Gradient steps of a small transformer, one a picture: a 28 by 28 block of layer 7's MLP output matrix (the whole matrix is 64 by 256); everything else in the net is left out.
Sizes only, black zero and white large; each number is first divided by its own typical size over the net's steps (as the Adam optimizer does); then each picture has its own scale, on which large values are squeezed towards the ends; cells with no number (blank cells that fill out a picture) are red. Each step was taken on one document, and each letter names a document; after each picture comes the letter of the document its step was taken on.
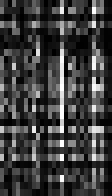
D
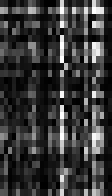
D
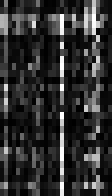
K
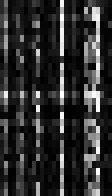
K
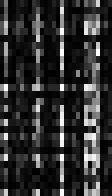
K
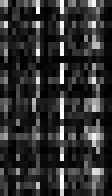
D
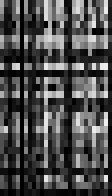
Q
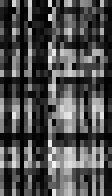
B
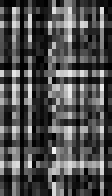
B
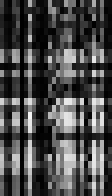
B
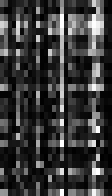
D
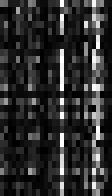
D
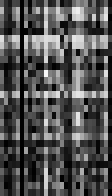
Q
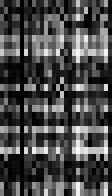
Q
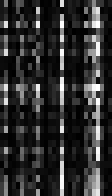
K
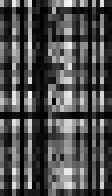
B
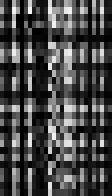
B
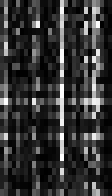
D
